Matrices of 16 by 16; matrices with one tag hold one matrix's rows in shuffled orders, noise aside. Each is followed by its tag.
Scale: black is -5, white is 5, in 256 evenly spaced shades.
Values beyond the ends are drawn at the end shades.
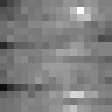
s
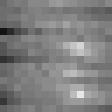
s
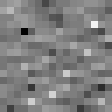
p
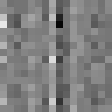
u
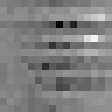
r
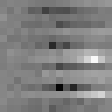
r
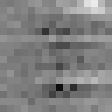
r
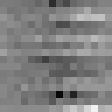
r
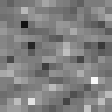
p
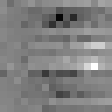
r
